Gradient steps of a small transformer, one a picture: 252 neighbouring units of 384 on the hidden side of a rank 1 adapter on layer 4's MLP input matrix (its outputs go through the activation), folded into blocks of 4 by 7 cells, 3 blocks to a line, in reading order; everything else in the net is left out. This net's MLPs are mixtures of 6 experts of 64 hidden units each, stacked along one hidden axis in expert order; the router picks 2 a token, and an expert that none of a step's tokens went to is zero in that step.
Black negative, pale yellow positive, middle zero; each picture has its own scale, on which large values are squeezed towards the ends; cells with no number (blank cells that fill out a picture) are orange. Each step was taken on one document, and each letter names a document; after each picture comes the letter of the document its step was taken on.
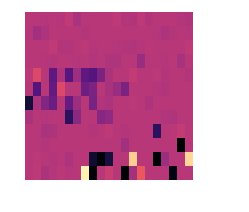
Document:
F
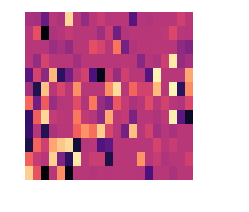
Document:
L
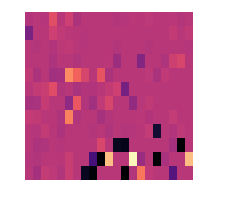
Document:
F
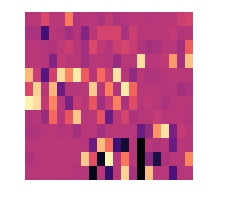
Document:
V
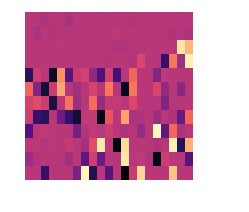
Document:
V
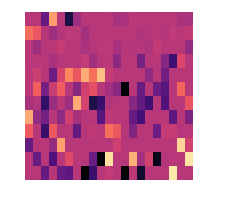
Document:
F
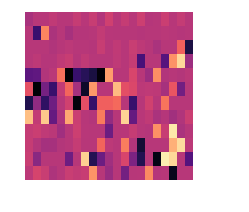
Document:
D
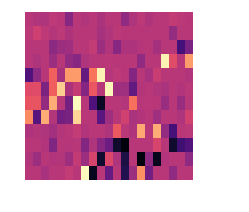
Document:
V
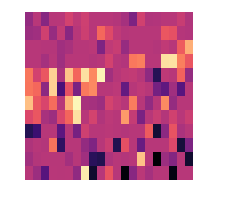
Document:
D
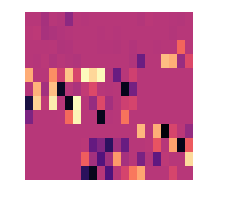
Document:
V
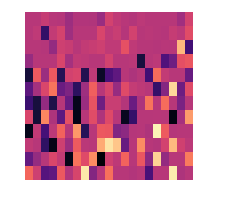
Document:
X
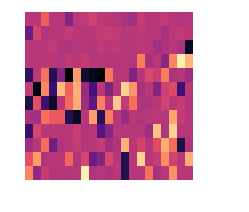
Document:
D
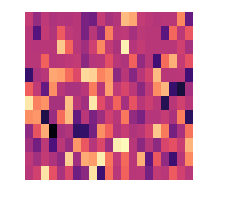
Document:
X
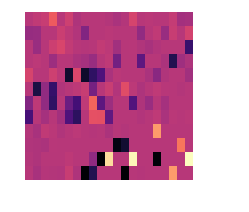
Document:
F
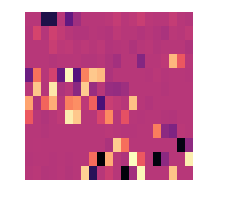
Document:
F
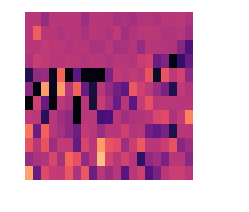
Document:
D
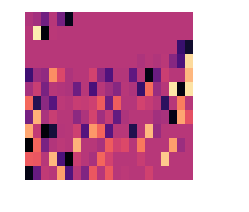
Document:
L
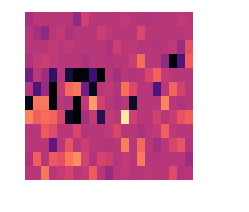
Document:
X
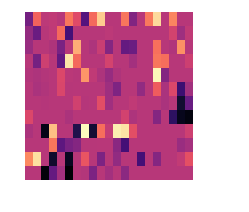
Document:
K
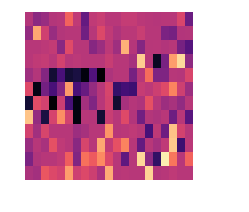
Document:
D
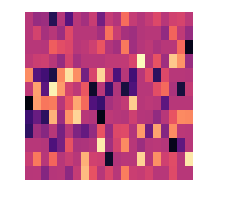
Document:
X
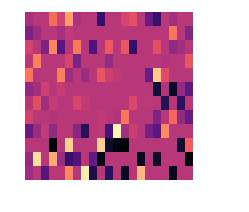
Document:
K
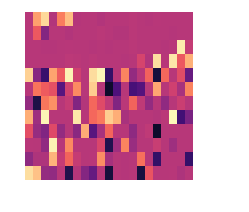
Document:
L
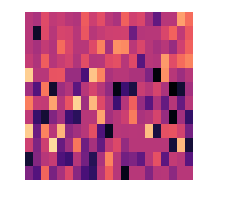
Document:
D
